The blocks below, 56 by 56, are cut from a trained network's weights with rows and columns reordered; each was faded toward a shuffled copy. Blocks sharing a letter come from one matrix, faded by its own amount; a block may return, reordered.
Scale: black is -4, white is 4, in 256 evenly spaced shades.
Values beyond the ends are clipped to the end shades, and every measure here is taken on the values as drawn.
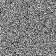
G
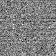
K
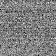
K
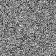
G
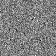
G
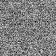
K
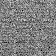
K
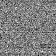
K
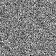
G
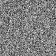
G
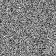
G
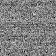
K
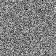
G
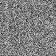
G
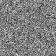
G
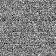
K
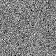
G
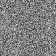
G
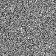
G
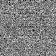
K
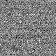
K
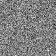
G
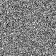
G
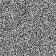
G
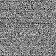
K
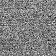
K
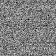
K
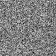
G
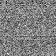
K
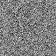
G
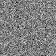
G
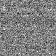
K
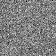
G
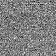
K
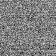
K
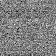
K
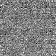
K
